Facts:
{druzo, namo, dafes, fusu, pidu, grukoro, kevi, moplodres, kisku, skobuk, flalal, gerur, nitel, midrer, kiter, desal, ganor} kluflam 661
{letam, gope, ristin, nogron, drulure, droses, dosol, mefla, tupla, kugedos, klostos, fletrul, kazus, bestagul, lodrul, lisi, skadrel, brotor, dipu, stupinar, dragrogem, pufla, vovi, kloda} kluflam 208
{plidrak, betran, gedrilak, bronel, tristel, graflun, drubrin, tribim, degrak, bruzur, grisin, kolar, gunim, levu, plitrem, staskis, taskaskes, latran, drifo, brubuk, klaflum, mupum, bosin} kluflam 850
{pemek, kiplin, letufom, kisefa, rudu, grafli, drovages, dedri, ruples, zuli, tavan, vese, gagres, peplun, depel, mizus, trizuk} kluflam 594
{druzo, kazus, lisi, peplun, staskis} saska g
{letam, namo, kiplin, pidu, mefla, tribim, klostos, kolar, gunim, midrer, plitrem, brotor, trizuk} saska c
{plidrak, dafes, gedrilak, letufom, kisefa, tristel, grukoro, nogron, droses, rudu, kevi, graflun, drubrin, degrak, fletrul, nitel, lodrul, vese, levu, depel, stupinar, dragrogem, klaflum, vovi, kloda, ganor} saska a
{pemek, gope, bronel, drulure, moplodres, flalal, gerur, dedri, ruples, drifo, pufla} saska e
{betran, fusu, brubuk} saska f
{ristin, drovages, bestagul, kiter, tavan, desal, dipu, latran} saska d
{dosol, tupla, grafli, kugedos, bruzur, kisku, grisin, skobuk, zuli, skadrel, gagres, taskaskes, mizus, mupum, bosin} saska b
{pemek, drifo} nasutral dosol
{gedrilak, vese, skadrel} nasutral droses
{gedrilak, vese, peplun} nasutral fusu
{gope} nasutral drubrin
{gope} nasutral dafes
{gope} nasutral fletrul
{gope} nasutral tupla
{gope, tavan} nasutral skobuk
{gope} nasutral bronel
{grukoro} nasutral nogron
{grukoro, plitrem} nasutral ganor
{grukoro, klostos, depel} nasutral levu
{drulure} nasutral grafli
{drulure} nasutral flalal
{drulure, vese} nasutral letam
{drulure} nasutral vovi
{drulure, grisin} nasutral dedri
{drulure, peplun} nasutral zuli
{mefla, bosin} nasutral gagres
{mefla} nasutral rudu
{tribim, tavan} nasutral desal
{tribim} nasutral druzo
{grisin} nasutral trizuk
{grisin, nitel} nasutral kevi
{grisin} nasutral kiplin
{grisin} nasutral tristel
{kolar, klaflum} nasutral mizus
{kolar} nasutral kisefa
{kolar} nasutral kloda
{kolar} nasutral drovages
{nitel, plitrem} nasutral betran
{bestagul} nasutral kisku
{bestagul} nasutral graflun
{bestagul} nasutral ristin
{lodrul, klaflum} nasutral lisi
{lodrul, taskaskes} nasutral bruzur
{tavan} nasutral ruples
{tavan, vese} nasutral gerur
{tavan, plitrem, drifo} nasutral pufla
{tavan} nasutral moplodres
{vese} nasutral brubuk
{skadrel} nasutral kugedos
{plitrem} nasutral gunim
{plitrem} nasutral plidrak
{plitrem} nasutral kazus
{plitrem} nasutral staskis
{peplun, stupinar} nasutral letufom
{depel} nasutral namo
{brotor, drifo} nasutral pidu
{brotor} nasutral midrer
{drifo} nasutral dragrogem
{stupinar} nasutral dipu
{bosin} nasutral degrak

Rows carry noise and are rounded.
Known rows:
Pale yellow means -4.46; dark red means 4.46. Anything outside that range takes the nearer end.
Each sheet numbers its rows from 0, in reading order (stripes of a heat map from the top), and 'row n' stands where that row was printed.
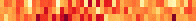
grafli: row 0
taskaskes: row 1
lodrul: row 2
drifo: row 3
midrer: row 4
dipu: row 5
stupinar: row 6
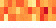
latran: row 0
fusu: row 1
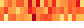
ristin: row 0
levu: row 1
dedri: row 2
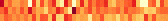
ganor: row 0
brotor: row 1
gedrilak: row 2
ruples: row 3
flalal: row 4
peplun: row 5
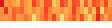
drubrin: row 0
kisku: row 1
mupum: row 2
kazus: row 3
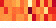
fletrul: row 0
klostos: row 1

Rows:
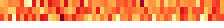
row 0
grisin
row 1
pemek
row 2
grukoro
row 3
gunim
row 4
gerur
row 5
kevi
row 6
brubuk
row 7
gagres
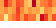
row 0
skobuk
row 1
dosol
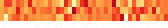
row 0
kugedos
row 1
vovi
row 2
vese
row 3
nogron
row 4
nitel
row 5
namo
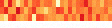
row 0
droses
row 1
desal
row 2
kolar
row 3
dragrogem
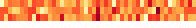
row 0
bestagul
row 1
tavan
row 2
letufom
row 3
lisi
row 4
tribim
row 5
skadrel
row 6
drulure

